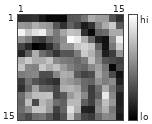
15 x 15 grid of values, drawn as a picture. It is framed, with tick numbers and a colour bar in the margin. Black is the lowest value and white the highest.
No row or column stands out. Concentric rings centre on the bottom left. The halves do not mirror each other.
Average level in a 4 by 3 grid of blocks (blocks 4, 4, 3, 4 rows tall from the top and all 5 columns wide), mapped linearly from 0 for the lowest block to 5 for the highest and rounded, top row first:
3 2 2 | 3 4 2 | 0 4 1 | 5 3 1
